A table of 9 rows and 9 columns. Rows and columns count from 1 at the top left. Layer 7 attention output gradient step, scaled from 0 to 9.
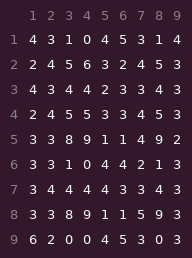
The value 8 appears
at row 5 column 3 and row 8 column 3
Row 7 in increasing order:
3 3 3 3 4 4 4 4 4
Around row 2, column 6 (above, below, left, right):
5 3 3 4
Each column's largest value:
6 4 8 9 4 5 5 9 4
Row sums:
25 34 30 34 40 21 32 42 23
